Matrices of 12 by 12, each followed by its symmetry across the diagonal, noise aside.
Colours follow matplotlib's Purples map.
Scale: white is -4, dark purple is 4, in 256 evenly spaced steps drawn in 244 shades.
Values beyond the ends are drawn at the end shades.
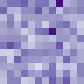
neither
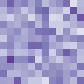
neither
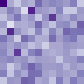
symmetric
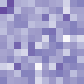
symmetric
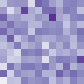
neither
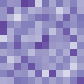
symmetric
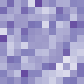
symmetric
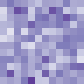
neither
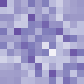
symmetric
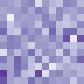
neither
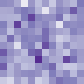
neither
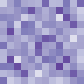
symmetric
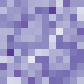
symmetric
